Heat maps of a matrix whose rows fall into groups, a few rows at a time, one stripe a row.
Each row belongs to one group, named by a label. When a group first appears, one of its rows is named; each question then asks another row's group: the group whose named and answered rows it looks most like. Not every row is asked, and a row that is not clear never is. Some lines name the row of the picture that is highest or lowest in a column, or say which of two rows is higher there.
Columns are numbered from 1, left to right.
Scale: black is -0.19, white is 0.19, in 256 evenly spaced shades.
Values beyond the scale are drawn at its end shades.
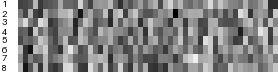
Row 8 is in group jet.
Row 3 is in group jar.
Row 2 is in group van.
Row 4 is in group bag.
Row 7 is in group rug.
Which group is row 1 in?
bag
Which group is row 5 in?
bag
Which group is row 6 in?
jet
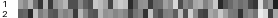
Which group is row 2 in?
bag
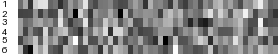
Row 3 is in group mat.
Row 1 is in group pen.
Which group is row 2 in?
bag
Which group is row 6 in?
jet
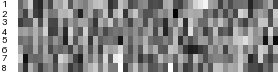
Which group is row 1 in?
rug
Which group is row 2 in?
van
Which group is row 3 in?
bag
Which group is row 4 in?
jar
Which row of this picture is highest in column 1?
7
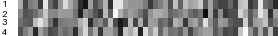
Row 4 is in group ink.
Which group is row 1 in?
van
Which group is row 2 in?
van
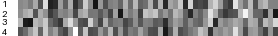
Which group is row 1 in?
jar
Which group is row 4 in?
pen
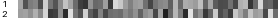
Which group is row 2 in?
jar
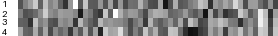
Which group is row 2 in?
van
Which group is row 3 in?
bag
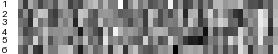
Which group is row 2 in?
bag
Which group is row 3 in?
bag
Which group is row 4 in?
van
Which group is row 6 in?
van
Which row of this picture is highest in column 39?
2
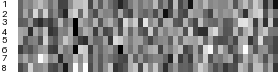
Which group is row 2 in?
pen
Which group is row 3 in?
ink
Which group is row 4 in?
jar
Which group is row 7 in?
pen
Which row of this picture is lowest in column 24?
7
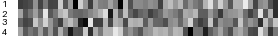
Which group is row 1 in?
bag
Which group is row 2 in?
rug
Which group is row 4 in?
mat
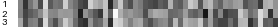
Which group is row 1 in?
rug
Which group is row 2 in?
van
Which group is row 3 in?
van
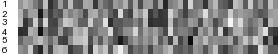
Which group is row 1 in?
jar
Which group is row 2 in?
jet
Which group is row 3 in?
jet
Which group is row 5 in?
pen
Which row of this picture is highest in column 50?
4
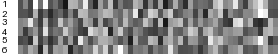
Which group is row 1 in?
pen
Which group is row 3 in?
jar
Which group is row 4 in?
rug
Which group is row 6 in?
rug
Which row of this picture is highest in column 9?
3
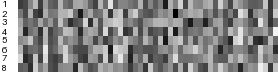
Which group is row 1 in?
bag
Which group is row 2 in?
van
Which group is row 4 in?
jet
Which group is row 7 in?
jet
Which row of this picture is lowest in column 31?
6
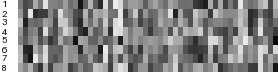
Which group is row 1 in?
van
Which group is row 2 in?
mat
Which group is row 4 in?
van
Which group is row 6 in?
jet
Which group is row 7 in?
jet
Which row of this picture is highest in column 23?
1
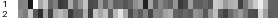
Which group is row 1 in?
pen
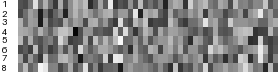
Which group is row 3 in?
jet
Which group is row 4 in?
jar
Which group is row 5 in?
mat
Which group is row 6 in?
bag
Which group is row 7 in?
van
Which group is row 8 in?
pen
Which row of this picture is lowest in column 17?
8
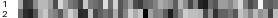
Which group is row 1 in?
mat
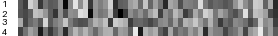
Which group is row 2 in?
bag
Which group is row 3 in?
rug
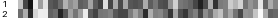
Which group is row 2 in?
pen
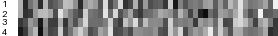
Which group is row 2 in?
mat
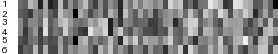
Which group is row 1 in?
jar
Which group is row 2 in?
bag
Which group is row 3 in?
rug
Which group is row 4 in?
rug
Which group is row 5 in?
ink
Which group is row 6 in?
bag
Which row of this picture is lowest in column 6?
5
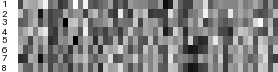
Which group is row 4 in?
jar
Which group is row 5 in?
jar
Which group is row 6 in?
jet
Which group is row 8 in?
jet
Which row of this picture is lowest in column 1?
7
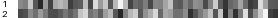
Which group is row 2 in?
ink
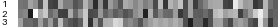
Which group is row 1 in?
jar
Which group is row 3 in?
mat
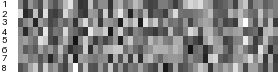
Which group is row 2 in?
jet
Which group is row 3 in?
ink
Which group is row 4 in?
rug
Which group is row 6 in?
mat
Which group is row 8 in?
pen
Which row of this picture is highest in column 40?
7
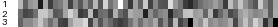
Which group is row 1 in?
jet
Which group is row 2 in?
van
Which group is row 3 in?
pen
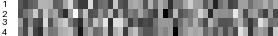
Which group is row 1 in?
van
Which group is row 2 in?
pen
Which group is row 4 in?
van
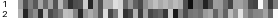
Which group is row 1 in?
mat
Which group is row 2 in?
jet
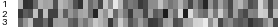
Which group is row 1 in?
mat
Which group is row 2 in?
bag
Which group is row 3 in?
rug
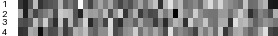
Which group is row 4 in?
ink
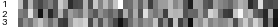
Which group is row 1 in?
mat
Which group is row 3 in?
pen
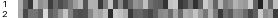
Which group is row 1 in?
jet
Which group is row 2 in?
rug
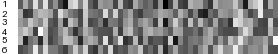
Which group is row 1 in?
pen
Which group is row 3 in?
jar
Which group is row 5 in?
jet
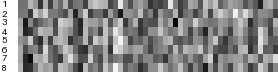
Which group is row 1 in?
rug
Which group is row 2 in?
pen
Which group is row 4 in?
mat
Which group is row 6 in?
van
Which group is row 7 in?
jet
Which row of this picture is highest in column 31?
1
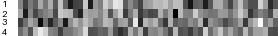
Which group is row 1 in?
mat
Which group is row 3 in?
ink
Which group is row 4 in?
pen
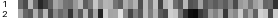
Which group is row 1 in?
ink
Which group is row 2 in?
jet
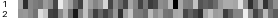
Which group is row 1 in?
mat
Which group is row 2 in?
jar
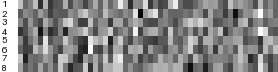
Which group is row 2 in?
ink
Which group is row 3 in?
van
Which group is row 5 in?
rug
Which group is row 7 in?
mat
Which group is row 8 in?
mat
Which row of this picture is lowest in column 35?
8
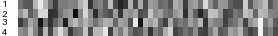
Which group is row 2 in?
jar
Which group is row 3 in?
ink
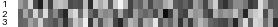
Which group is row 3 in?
ink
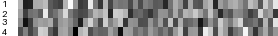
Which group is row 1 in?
jet
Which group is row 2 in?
rug
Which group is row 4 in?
bag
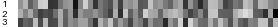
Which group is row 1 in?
jar
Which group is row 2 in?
jar
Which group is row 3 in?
bag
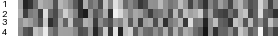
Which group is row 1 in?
mat
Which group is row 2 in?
van
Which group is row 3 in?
jar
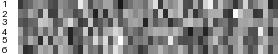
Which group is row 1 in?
bag
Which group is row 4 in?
mat
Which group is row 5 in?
rug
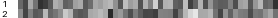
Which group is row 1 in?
ink
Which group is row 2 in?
rug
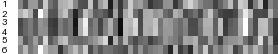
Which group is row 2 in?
jar
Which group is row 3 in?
ink
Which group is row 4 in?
ink
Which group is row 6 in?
pen
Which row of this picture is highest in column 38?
6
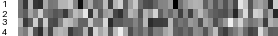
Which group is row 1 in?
van
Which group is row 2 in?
ink
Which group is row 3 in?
jet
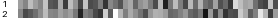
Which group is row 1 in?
jar
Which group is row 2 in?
van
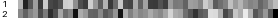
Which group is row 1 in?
jet
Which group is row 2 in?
jar
